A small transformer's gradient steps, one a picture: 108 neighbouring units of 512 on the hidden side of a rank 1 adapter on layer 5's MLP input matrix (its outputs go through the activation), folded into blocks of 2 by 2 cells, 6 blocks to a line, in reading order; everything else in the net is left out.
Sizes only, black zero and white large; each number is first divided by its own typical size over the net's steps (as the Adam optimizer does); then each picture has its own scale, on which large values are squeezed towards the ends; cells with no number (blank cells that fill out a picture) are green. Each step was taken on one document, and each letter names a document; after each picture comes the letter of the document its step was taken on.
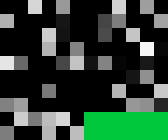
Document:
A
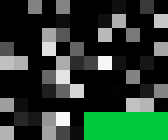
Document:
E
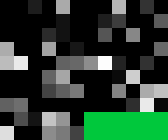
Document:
E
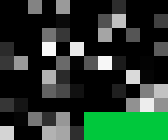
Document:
E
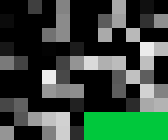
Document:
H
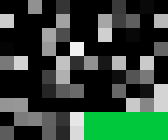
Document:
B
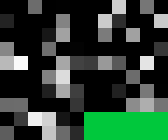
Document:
B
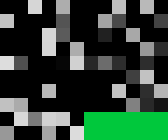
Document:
A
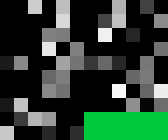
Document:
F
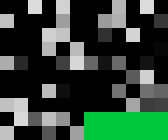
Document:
A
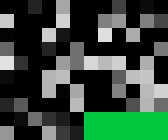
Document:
H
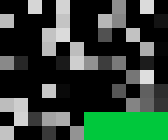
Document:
A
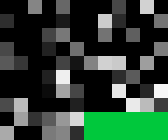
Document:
B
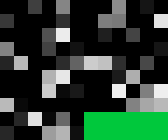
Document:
E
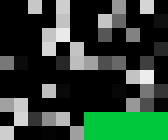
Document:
A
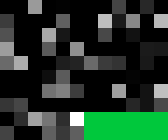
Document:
E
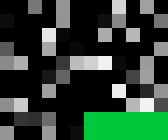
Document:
F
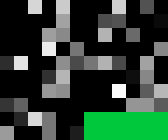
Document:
F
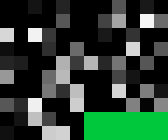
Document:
H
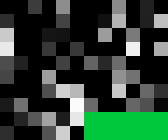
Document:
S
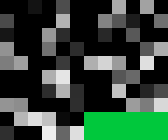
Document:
B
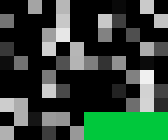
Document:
A
